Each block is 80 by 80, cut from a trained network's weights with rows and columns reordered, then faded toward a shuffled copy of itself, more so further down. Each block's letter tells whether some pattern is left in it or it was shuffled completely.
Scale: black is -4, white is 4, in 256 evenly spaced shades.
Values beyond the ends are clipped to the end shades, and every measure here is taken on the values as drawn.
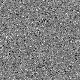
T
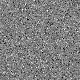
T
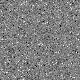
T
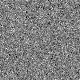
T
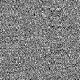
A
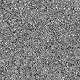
A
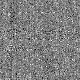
A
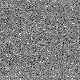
A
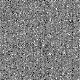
A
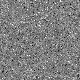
T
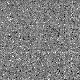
A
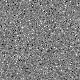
T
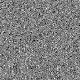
A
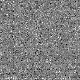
A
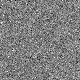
T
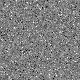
T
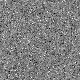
T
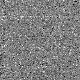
A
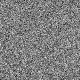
T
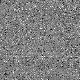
A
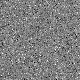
T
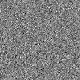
A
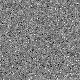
T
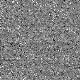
A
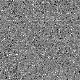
A
